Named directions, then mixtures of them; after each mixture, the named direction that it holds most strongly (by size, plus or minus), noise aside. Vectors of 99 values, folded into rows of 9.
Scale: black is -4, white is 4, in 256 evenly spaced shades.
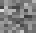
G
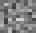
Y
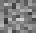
Y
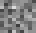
G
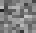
G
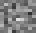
Y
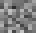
G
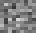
Y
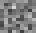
Y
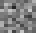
G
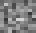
Y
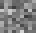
G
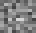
Y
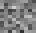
G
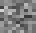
G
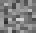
Y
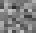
G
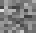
G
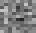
Y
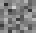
Y
